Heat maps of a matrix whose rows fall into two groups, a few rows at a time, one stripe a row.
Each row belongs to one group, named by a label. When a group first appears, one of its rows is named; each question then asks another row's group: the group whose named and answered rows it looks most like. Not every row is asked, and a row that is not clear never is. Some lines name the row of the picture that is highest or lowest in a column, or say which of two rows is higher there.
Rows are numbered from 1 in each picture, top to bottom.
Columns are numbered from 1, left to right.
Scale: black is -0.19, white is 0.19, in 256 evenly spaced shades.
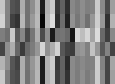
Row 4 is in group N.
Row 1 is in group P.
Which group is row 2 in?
P
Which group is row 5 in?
P
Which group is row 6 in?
P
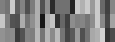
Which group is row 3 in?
N
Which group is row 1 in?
N
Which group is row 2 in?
P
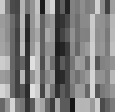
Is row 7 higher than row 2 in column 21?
No
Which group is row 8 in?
N
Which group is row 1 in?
P
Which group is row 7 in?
P
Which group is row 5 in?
P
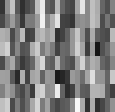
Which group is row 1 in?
N
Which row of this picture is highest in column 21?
7
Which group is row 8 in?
P
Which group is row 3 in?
P
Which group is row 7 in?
N
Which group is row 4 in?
P
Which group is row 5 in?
N
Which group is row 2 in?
N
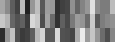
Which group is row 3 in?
N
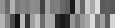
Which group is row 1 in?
N
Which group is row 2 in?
P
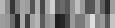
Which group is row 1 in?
P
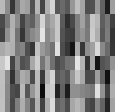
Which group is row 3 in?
N
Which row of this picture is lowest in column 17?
4
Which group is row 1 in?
P
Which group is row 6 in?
P
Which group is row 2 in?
N
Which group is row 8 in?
P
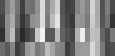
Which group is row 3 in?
N
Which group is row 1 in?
N
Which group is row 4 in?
N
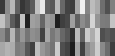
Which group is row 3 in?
N
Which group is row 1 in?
N
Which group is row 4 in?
N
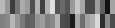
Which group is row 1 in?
P
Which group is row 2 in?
N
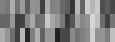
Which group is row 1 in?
N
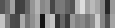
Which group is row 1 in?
N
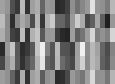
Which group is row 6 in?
P
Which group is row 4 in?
N
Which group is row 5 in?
N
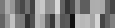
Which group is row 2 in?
N
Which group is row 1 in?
N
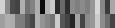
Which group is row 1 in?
P
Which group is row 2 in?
N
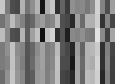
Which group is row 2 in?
N
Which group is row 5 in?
N
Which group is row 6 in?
N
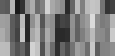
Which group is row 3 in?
P
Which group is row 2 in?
P
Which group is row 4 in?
P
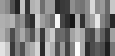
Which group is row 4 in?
P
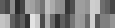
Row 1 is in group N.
